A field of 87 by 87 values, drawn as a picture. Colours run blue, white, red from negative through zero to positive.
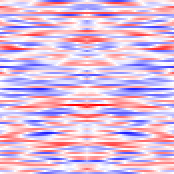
Grain: streaks across. Mirror symmetry: left to right. Slope: none. Histogram: bell-shaped.
